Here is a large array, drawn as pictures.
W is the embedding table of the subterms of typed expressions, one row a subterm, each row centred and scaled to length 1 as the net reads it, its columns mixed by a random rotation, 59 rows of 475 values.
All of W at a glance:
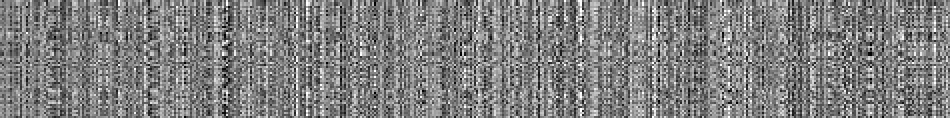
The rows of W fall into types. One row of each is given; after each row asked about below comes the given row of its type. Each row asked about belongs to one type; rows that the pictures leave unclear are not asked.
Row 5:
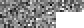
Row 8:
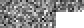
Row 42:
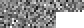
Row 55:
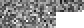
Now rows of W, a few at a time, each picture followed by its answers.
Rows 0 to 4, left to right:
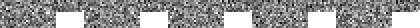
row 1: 55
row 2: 55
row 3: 8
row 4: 55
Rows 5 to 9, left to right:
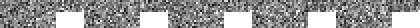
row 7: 5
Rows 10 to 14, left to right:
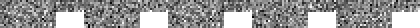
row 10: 8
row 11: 42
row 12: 8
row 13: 42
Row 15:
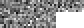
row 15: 5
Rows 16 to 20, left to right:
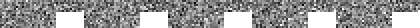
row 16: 55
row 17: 55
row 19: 5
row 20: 55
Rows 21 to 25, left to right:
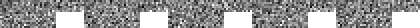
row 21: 5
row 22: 8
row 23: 42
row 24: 5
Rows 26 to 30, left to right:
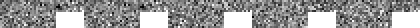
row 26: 8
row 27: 8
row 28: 42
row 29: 55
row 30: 8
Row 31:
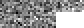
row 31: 5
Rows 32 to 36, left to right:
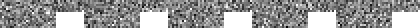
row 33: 5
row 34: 42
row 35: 42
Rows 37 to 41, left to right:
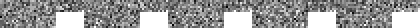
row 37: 55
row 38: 42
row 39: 8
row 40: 8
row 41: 5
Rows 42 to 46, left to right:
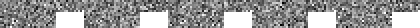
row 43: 55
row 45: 8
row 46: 55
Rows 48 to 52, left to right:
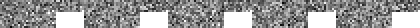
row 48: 5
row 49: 55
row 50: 8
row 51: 8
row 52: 55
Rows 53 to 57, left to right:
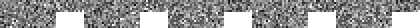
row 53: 42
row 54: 5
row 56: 42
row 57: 55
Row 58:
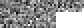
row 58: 5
